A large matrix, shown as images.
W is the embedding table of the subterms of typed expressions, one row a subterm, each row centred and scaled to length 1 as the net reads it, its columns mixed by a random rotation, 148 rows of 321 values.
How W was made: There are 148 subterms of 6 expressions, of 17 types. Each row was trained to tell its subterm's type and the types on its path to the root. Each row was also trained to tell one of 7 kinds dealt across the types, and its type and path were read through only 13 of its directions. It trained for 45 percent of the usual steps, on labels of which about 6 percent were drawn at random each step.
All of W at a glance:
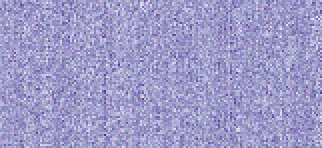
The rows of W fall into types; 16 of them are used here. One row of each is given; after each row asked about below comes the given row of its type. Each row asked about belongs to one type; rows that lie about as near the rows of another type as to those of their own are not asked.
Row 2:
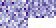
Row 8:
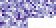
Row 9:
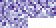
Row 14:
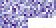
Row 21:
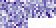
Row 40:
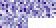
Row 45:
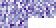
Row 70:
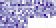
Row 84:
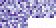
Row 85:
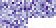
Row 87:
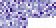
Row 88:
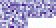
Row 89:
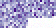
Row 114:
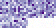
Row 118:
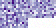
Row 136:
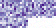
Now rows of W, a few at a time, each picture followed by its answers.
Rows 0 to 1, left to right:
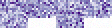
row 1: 45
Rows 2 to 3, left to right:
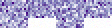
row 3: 88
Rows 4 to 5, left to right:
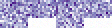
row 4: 2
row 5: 2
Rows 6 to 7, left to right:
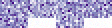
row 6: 70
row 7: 88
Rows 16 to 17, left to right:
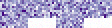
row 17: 40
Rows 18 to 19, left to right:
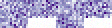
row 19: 85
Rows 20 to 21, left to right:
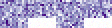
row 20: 136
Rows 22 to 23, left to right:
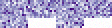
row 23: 2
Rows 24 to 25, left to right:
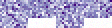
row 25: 9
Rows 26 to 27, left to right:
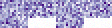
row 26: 85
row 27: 70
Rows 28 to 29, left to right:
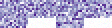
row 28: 70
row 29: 118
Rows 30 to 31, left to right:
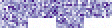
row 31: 70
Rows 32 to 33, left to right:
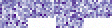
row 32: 2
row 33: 84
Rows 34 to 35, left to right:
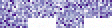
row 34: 85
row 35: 85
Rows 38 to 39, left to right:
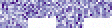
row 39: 14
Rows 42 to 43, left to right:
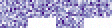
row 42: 114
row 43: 136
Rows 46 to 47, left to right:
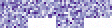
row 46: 40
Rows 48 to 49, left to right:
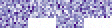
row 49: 40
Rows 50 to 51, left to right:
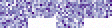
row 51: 136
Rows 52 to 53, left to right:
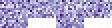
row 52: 114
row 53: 14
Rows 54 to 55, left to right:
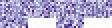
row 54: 21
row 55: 45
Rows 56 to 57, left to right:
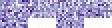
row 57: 136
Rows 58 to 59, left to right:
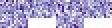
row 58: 88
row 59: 40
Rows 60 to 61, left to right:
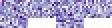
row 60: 84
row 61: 84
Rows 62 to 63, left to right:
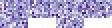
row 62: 118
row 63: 40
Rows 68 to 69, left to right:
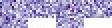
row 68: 40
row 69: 9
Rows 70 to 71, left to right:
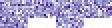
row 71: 9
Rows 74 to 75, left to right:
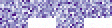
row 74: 114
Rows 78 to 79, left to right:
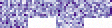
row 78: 70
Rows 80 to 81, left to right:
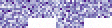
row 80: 114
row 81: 118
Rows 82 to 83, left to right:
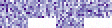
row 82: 87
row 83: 136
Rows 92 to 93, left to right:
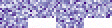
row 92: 114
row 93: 84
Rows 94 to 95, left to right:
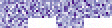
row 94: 8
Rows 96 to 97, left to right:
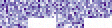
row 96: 87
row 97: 2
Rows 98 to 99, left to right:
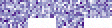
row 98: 84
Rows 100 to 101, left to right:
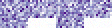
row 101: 45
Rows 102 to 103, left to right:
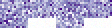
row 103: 2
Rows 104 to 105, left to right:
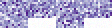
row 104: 8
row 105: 118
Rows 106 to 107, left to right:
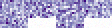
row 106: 85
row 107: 88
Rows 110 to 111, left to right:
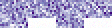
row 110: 2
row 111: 9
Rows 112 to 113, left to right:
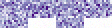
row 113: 70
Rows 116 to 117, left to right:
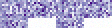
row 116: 14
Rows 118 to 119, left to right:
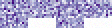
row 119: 70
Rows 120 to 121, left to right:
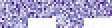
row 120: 8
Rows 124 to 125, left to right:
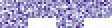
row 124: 118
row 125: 88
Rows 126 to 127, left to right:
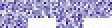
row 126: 40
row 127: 14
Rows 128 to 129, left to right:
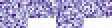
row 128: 9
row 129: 9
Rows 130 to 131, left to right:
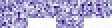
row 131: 136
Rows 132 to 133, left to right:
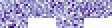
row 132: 45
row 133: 8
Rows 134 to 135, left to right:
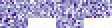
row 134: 70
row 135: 118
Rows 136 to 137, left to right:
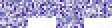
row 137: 118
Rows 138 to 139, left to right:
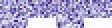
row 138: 114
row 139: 2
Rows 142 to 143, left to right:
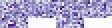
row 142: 45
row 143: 118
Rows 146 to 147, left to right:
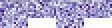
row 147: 114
